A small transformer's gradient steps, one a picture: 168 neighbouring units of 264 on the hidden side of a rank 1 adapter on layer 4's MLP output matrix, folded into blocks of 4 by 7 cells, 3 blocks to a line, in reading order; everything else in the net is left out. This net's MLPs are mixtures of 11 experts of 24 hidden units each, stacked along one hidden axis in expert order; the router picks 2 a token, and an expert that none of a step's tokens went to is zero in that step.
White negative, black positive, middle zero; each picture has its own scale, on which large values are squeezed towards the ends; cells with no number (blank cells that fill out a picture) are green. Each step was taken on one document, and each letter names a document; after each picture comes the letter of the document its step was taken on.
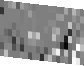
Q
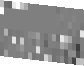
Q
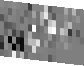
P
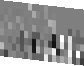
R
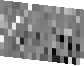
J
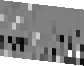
J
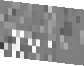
P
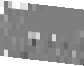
Q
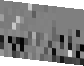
J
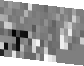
P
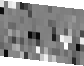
Q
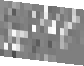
P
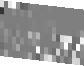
Q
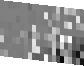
R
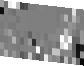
Q
